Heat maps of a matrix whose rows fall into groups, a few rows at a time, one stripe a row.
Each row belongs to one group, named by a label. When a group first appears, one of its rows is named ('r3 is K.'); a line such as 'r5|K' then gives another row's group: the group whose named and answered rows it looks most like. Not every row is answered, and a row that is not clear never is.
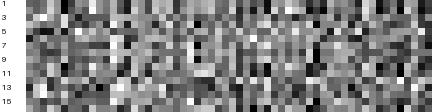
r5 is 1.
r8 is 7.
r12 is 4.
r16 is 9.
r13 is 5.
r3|5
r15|7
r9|7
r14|5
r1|9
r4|7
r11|9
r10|9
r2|9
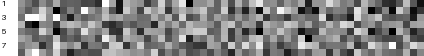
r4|1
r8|5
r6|7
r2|9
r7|4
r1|7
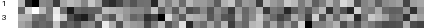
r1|1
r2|5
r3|4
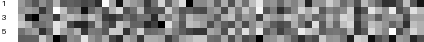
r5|4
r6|9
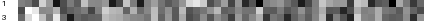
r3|5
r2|5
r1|9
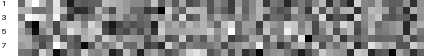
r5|1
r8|9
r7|4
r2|4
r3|5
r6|7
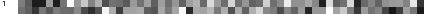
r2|7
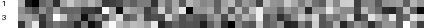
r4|5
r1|1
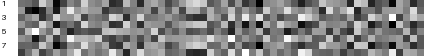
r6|1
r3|4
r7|9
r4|9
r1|9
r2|1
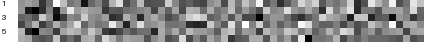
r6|7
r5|1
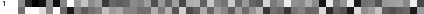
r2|5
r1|1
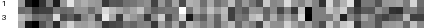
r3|7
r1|1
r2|7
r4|1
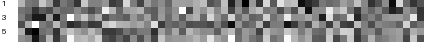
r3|1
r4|5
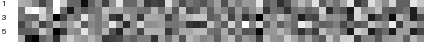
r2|5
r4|4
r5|9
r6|1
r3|9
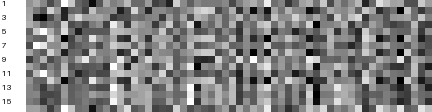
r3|1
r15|7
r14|7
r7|5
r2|9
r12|9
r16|4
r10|7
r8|9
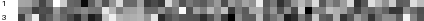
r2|7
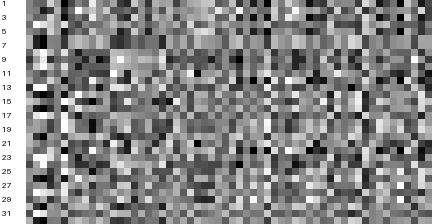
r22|9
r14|1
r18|4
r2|1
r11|7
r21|7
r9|5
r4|5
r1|9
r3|9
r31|5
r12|9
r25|4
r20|1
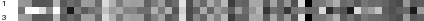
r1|7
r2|5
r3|7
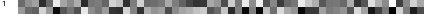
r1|4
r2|9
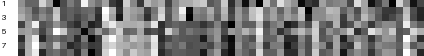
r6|5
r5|4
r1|9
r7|5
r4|5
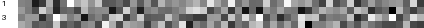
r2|9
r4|7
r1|1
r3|4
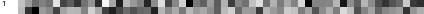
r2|1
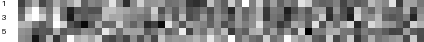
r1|4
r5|7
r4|4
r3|5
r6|1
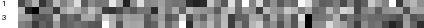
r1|4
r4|7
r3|7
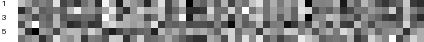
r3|7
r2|4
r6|4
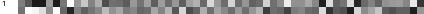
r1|1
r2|5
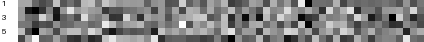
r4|7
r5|1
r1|7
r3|9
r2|1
